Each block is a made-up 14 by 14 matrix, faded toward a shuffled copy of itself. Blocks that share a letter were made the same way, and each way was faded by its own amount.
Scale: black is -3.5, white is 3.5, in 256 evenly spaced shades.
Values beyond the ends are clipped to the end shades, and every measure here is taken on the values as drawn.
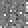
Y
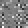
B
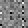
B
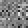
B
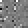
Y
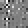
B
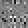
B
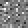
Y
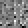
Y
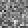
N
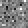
Y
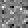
B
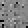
Y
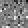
Y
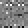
B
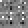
B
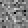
Y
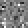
Y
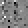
Y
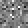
Y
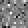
Y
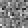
N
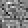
N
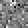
Y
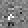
Y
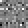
B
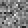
N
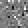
Y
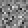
N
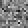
N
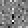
Y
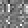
B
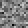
N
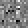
B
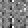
B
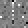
Y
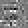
B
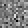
N
